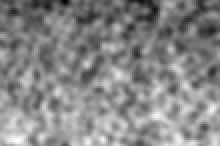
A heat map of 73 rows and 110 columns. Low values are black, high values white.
There is an overall slope up to the bottom. The histogram is bell-shaped. The field is mottled with small blotches. Overall the values sit about 50% of the way up the scale.
